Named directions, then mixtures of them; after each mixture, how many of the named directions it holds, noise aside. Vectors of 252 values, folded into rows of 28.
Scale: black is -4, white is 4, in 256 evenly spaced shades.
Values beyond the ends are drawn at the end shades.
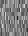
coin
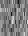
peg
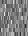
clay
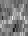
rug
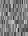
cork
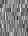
one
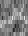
one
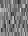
two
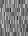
one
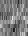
two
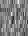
one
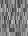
two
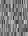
one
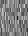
one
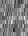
three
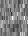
three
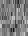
three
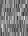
two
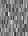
two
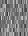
one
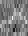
one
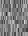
one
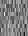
three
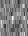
three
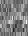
two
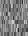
one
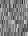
one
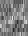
two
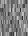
three
